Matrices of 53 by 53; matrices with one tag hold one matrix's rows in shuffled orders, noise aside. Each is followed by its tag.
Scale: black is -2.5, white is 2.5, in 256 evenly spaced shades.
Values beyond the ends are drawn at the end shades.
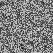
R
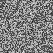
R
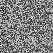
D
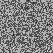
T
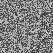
R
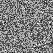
R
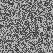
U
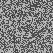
T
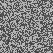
R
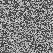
D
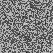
T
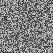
U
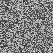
D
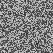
D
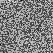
D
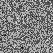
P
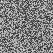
U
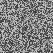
U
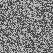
R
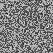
U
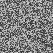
R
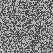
T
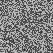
U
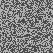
T
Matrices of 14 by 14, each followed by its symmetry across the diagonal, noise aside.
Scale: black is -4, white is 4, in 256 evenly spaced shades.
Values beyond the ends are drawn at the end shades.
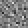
antisymmetric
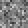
antisymmetric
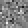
antisymmetric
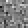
antisymmetric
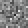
symmetric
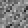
symmetric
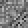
symmetric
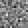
antisymmetric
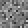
symmetric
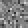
antisymmetric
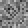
symmetric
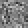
antisymmetric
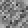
symmetric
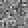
antisymmetric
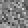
antisymmetric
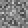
symmetric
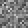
symmetric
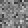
symmetric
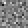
antisymmetric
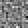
antisymmetric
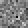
symmetric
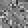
antisymmetric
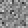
symmetric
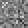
symmetric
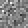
symmetric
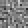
antisymmetric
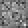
symmetric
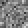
symmetric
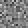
antisymmetric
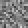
antisymmetric
